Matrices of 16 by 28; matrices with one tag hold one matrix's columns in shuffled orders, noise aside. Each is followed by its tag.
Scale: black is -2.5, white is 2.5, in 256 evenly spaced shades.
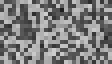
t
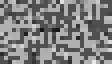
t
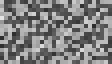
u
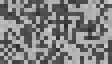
t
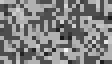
t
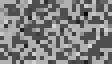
u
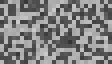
u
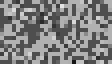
t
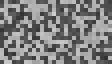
t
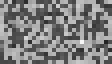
t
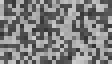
t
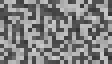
t
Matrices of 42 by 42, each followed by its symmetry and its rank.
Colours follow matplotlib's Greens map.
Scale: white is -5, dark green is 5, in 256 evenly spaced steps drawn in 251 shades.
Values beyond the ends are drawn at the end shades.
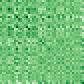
symmetric, rank three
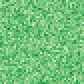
neither, full rank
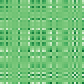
symmetric, rank one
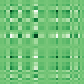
symmetric, rank one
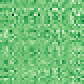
neither, rank five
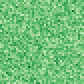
neither, full rank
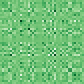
symmetric, rank three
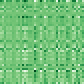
neither, rank two
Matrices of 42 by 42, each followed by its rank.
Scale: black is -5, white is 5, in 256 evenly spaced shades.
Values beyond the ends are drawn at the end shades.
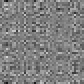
five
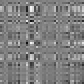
two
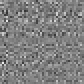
five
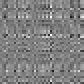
three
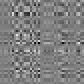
two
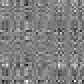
three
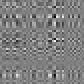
two
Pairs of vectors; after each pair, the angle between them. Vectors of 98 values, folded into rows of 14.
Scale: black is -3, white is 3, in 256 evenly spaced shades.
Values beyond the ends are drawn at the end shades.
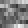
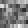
nearly parallel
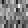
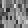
partly opposed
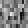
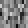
nearly parallel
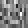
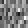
orthogonal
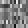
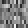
nearly opposite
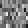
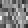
nearly parallel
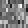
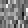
partly opposed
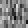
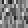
partly aligned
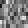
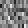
partly aligned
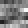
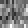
partly aligned
